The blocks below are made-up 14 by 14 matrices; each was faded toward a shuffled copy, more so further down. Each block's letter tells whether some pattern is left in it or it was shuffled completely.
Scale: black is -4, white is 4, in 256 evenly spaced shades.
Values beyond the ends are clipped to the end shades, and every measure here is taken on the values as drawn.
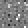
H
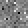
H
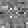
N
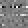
N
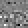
N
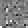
H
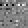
N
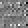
N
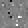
H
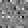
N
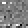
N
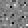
H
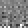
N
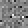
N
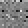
N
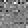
N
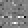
N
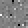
H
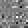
N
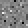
H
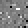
H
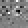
N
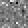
H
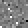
H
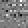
N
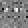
N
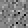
H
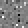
H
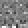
N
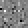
H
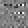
N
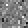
H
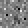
H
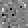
H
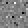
H
